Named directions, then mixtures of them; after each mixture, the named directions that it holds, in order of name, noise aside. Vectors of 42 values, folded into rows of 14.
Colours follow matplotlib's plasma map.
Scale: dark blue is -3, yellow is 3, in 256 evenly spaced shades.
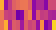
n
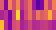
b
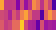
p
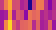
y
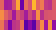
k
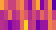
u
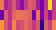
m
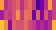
b, m, n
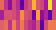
b, k, m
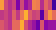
p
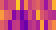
k, n, p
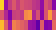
b, n, p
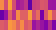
b, p, y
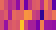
p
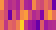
p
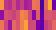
m, p, u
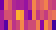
n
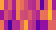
b, u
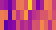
y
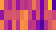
m, p, u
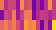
k, m, n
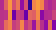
k, y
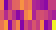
n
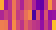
m, n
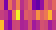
b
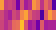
p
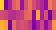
k, m, n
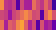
p
